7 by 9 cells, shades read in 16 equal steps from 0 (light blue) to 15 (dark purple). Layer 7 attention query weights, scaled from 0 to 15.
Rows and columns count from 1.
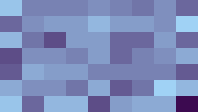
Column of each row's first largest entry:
9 1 3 1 1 6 9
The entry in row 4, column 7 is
6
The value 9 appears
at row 5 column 1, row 5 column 9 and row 6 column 6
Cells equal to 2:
5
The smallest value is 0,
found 2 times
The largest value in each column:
10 8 10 7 10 9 8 6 15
